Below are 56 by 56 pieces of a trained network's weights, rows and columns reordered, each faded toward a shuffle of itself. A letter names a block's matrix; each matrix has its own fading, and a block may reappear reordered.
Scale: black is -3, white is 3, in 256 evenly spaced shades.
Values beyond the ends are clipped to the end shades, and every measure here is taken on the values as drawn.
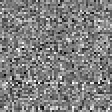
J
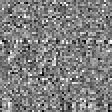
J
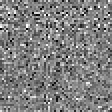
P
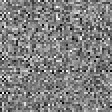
J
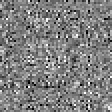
P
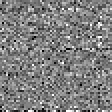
J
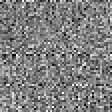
J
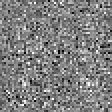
P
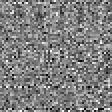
J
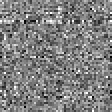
J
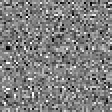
P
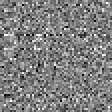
J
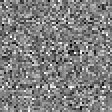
J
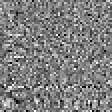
J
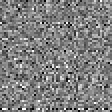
J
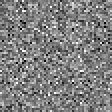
P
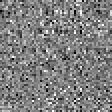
P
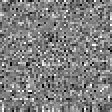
P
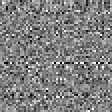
J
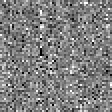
P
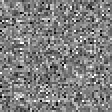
P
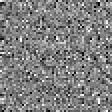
P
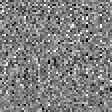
P
